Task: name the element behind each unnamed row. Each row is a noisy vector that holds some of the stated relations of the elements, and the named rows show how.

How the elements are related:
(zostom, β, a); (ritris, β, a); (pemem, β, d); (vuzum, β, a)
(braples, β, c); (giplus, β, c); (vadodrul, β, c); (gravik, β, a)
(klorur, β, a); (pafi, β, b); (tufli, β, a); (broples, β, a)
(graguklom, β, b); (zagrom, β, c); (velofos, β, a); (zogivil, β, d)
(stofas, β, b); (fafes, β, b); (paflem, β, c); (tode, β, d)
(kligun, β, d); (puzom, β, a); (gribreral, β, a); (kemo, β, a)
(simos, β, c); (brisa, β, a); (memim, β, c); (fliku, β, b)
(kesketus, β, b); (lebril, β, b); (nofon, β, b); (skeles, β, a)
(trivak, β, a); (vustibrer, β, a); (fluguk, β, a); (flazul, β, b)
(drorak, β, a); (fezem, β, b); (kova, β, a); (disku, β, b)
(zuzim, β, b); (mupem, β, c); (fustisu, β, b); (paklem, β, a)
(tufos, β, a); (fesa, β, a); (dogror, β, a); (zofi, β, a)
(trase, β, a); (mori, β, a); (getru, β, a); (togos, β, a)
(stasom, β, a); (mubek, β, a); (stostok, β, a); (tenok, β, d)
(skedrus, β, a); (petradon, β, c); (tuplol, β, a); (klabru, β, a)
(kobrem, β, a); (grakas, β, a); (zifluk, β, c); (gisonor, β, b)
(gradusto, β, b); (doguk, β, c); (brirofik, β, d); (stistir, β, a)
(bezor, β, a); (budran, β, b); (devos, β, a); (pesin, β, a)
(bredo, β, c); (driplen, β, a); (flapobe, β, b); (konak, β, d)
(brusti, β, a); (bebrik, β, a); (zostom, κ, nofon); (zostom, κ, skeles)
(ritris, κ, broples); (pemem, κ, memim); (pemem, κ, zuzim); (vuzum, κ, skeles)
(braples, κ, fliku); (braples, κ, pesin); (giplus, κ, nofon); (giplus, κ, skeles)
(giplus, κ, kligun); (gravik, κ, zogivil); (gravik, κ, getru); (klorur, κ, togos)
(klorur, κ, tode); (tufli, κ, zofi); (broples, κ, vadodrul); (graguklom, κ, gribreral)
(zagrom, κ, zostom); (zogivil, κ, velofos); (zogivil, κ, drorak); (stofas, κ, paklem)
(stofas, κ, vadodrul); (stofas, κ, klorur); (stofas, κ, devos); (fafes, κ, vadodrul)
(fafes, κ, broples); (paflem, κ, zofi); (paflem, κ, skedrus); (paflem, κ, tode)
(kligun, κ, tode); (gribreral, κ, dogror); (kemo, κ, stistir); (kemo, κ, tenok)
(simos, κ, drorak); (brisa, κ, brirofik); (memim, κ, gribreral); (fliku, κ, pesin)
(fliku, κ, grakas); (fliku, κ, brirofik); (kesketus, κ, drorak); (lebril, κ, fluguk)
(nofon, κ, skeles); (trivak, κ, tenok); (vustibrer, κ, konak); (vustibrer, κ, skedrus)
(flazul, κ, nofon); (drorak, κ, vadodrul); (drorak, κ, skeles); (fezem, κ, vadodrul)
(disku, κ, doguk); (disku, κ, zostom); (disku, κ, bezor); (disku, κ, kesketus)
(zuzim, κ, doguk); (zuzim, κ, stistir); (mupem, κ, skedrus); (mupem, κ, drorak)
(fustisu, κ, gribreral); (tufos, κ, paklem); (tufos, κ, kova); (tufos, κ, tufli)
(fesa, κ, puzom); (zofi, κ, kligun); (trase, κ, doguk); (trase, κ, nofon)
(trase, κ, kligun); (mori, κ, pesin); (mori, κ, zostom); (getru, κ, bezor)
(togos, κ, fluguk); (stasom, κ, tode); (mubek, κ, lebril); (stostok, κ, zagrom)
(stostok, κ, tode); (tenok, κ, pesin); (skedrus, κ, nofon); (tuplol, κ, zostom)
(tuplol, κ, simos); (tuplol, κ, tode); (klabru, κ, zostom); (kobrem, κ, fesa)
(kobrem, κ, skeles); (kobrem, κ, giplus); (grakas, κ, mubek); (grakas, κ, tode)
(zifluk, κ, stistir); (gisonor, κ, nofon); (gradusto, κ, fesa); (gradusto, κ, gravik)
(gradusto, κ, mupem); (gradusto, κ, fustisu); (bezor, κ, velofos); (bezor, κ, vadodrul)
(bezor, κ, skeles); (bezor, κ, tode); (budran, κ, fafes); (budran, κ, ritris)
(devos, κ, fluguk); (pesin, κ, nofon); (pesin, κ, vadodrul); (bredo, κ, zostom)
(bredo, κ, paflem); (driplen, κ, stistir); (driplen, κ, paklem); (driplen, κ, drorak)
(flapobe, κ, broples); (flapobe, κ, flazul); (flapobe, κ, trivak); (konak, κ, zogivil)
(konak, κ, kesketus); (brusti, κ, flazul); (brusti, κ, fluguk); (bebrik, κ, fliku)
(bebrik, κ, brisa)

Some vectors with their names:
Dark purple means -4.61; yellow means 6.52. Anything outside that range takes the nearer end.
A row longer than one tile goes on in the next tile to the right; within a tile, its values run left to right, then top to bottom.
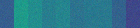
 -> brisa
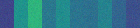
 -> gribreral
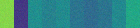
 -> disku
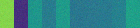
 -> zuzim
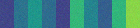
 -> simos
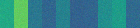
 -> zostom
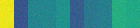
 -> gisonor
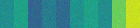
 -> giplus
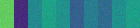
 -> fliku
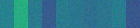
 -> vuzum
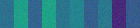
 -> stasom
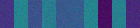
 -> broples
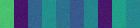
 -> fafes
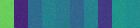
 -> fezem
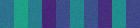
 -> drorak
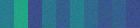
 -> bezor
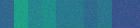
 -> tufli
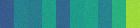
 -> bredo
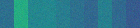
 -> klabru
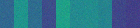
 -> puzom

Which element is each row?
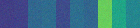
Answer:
pemem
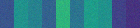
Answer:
fluguk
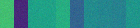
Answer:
lebril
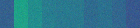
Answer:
vustibrer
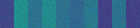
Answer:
ritris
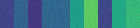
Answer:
vadodrul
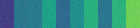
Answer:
braples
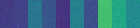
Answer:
konak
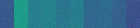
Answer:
getru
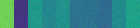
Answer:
gradusto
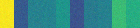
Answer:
flazul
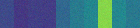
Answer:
brirofik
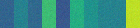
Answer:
paflem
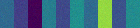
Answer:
tode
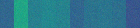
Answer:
mori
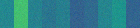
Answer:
skedrus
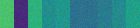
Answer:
fustisu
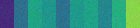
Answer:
memim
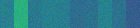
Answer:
trase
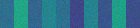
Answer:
pesin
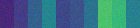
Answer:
tenok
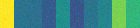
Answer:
nofon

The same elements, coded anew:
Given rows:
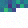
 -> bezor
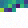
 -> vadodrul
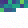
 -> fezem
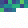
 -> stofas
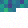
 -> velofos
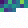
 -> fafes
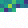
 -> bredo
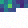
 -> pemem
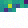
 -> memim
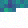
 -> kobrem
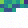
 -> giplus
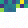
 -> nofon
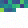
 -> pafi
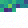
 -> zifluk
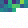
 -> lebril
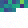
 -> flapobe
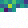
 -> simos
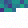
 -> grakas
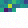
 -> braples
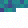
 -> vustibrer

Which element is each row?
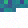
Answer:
driplen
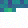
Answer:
klabru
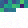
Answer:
disku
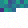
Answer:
gravik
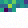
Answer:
mupem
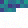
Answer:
ritris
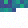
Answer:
drorak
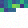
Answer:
kesketus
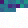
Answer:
broples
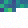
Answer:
gribreral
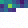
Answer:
zogivil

